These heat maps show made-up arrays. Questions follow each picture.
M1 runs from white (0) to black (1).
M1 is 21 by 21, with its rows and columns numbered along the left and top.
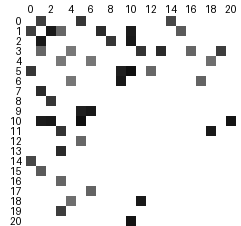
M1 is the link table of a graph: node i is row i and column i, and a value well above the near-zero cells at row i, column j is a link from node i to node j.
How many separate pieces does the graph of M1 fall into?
1
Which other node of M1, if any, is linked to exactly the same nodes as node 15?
node 7
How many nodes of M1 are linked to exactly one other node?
10
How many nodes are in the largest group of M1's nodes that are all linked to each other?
3
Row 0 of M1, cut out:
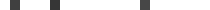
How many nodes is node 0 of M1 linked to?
3
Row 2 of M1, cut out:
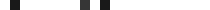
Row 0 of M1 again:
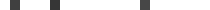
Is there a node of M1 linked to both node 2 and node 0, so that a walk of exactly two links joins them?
yes
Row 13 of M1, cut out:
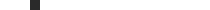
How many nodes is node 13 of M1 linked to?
1
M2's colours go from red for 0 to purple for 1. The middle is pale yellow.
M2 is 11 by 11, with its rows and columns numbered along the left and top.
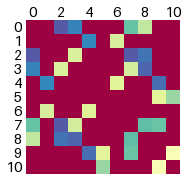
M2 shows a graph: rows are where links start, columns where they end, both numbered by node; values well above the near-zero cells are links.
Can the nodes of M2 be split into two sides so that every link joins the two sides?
no
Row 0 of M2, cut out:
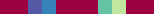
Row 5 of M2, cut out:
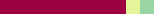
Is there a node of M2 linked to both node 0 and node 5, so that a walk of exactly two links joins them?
no
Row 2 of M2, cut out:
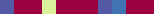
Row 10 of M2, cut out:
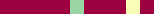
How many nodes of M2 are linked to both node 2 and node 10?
0
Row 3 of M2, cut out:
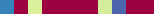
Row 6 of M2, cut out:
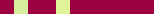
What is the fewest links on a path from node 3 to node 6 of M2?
4
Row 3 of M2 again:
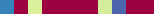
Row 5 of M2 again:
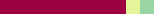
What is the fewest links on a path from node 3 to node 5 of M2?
3
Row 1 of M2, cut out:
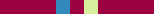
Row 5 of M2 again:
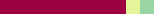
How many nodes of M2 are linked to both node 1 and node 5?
0
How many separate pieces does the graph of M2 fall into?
1
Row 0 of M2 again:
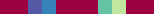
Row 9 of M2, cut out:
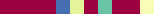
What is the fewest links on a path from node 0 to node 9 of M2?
2
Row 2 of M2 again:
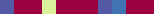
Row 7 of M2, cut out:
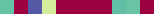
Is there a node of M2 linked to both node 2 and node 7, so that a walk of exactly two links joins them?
yes
